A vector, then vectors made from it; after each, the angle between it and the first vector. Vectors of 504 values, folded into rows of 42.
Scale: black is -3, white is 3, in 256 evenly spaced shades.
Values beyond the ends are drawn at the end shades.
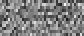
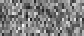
orthogonal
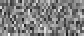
orthogonal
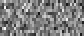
partly opposed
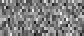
partly opposed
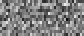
nearly parallel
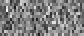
orthogonal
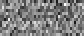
nearly parallel
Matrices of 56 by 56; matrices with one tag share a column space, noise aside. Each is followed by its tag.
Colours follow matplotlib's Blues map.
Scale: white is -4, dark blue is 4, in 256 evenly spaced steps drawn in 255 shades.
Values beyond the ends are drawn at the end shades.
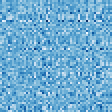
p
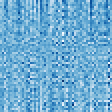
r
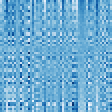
r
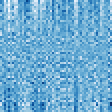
r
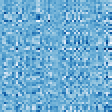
p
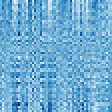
r
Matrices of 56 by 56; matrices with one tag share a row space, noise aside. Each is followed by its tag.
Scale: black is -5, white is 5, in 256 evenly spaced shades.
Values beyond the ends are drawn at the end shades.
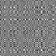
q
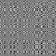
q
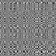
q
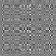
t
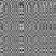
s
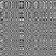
s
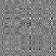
t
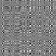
t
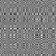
q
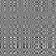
q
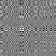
s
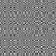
q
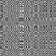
s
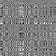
s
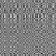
q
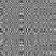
s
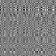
q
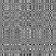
t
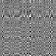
t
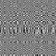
q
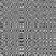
s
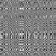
s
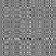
t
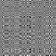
t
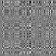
t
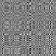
t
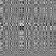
s
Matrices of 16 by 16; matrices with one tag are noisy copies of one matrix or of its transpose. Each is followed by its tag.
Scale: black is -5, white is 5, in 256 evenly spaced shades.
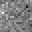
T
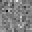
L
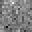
T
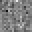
L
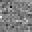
L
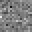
L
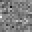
L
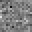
L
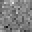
T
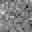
T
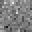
T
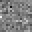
L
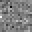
L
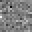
L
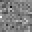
L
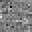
L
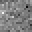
T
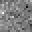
T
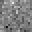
T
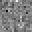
L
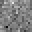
T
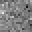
T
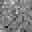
T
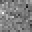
T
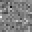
L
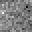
T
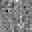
L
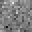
T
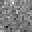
T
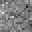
T
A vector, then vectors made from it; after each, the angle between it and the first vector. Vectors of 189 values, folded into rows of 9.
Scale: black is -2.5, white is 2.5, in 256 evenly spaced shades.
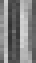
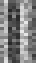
nearly parallel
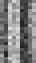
nearly opposite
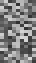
orthogonal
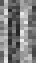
nearly parallel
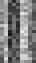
nearly parallel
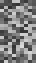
orthogonal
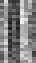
nearly parallel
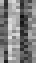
nearly opposite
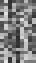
partly aligned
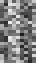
partly opposed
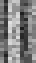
nearly opposite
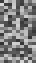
orthogonal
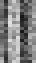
nearly opposite
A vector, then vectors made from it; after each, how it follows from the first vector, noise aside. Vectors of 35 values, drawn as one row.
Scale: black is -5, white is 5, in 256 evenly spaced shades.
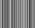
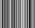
scaled up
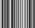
scaled up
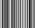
scaled up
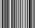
scaled up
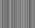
shrunk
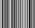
scaled up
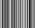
scaled up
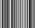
scaled up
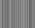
shrunk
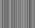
shrunk
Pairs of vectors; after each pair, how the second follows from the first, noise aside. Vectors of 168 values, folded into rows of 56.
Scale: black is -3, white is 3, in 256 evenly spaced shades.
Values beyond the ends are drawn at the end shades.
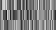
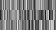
reversed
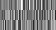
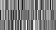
reversed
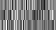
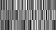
wrapped around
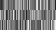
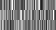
wrapped around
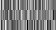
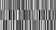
wrapped around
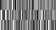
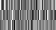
wrapped around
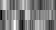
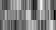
reversed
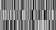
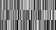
wrapped around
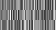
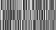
reversed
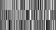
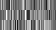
reversed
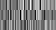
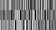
reversed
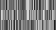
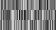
wrapped around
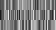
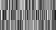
reversed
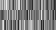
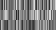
wrapped around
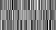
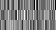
wrapped around
